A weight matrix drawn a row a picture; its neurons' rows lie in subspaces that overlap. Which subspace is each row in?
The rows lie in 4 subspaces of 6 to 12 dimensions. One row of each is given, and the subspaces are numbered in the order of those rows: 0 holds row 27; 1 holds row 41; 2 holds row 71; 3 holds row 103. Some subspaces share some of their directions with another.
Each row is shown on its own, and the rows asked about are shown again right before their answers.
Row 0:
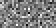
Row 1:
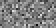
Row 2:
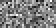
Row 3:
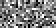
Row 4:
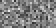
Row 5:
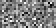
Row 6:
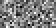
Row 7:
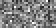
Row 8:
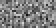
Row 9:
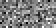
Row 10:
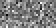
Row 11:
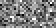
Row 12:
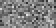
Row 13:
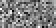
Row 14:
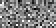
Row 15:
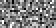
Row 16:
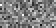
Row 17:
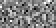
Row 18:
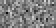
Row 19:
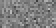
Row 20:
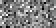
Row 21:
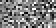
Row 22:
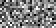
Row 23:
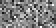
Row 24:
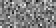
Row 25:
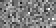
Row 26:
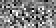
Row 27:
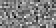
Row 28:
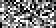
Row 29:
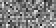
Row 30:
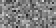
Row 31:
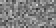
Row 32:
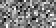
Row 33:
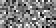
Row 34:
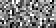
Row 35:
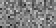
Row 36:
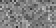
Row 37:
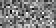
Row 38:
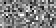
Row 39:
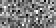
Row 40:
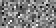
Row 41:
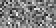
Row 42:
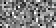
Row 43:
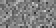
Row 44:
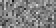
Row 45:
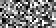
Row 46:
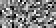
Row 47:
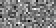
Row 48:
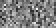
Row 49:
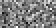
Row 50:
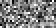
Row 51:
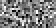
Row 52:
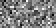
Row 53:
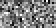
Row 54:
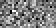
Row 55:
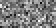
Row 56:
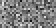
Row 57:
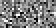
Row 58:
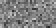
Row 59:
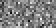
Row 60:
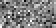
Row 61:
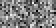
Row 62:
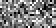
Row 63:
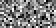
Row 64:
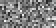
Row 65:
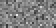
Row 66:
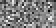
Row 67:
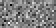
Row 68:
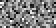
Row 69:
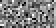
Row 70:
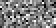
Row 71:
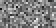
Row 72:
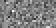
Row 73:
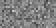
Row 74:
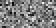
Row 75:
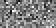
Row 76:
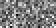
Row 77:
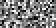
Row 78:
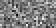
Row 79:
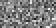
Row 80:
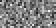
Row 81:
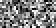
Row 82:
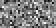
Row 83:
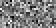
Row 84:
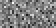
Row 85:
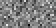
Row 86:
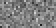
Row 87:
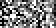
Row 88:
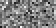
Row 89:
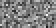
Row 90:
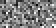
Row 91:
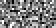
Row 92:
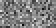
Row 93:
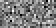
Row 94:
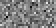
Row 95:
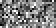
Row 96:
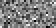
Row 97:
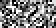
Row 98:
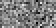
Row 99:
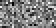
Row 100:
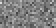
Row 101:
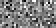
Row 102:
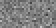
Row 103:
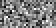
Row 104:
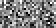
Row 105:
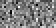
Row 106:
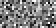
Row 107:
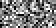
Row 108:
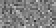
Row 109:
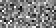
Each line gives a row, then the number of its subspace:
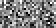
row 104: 3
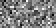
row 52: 1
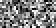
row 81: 3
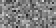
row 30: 2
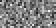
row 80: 3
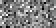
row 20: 2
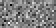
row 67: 1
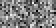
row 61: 3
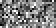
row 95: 1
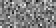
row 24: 0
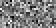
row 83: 1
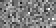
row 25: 1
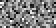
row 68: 3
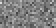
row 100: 3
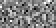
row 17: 2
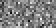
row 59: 1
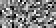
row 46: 1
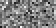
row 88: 3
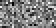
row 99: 1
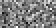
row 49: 2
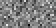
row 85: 3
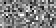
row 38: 2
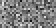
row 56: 1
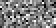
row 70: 3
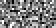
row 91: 0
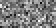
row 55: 3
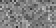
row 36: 2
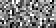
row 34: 0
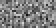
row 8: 2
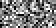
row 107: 3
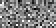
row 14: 1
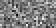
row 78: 1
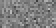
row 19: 1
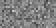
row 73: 0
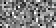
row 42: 0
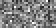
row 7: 2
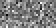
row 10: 2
